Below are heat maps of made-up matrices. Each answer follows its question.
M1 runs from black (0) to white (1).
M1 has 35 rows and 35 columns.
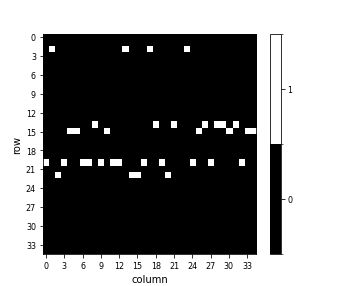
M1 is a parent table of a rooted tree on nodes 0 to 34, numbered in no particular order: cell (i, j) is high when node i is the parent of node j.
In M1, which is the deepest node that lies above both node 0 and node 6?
20
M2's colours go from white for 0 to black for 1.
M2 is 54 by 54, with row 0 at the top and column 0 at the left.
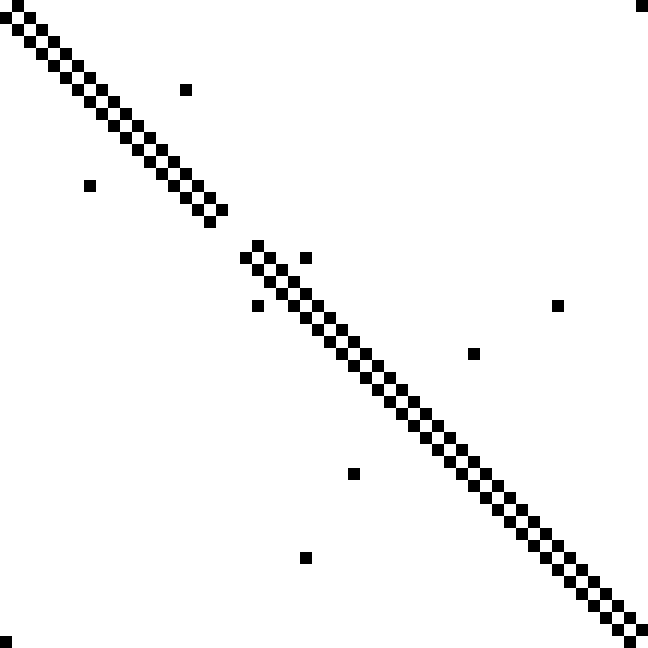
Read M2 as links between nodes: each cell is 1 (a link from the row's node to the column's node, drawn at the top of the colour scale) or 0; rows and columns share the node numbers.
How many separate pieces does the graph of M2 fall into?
2
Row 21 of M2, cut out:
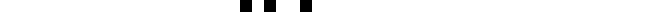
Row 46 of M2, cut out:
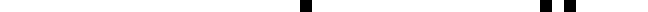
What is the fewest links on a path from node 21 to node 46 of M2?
2
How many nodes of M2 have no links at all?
1
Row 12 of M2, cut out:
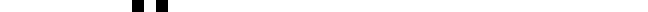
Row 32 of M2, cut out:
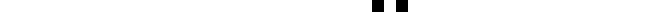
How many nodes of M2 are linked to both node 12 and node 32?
0
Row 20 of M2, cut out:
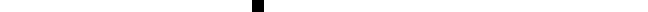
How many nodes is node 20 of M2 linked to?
1
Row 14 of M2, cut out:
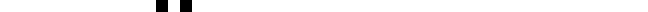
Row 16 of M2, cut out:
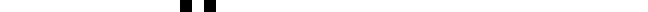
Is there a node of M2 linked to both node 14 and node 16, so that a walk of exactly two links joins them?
yes
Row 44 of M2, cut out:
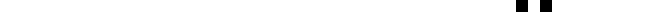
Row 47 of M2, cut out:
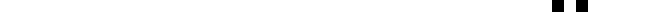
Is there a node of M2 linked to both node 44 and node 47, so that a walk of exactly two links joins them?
no
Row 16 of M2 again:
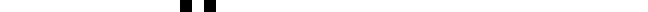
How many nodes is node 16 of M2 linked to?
2
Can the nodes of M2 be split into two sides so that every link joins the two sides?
no
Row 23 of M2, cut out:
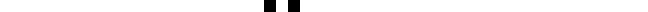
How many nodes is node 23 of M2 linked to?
2
